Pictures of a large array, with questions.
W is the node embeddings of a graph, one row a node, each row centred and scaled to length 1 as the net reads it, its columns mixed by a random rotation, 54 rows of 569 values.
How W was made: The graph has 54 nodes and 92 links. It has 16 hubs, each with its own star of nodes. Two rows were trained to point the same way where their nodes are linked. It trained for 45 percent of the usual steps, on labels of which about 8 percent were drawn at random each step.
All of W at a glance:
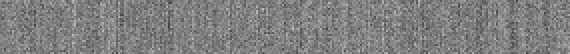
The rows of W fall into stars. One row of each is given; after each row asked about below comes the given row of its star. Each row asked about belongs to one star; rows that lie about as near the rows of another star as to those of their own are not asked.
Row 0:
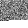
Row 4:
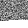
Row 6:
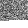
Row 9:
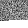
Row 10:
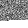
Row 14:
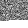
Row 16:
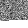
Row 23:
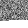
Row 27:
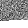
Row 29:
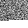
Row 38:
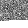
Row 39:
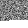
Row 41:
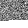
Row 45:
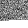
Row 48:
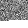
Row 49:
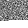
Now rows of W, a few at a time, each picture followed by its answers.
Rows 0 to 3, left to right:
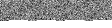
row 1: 49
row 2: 48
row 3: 29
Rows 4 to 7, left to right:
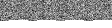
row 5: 16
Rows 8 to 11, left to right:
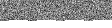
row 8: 16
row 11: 39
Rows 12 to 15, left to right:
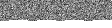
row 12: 6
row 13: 27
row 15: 9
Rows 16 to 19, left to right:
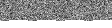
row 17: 10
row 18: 48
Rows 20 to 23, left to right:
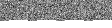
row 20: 14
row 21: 45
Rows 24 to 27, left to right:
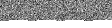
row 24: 27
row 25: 14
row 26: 23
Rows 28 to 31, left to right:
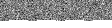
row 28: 29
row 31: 16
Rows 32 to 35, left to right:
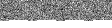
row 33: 45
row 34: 29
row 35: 39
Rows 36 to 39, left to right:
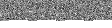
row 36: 38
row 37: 0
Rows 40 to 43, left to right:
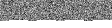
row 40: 49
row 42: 45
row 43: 0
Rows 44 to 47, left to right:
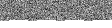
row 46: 4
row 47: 41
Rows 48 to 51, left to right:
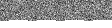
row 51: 39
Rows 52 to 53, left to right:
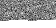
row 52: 4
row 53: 41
